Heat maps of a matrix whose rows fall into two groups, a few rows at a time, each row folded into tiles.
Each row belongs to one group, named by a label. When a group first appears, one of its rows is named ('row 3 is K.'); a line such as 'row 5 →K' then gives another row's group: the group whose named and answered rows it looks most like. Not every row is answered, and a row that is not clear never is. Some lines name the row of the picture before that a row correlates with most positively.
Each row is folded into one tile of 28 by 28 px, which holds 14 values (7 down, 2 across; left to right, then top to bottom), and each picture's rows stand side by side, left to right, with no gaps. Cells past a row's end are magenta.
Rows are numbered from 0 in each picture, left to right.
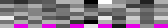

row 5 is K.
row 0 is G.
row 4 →K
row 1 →G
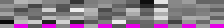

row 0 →K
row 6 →K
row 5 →K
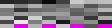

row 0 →G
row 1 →G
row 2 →K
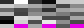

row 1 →G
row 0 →K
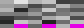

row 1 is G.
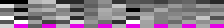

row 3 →K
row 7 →G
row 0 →G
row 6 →G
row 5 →G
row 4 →G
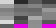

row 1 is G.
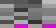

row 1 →K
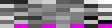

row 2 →G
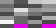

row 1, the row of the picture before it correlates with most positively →3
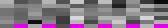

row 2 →K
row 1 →K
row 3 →K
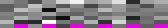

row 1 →G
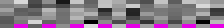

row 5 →K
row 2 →K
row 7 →K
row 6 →K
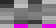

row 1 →K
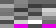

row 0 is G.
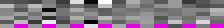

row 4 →K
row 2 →K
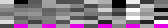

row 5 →G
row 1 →K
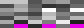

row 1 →K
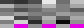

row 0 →G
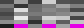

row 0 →K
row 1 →K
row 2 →G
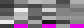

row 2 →K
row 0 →K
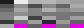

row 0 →K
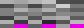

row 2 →G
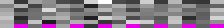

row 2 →G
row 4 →G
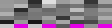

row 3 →K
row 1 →K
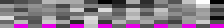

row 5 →K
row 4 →K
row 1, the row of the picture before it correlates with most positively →3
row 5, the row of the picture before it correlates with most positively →3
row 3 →G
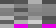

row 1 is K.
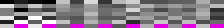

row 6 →G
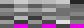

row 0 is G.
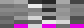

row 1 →G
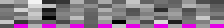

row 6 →K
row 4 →K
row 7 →G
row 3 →K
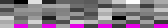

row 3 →K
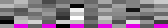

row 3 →K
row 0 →K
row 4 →G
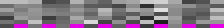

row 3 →K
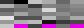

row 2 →K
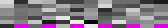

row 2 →G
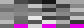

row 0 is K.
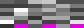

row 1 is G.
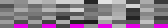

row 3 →K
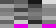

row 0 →G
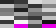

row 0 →G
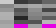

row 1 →G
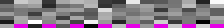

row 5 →G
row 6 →K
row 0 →K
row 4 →K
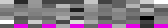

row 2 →G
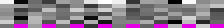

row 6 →K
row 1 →G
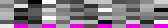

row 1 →K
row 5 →G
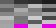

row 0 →G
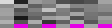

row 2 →G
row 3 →K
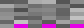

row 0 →G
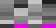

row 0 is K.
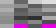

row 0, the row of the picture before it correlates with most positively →1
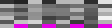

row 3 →K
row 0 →G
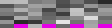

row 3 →G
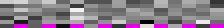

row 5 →K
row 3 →G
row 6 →K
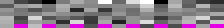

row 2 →G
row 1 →G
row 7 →G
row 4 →K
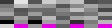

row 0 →K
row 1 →K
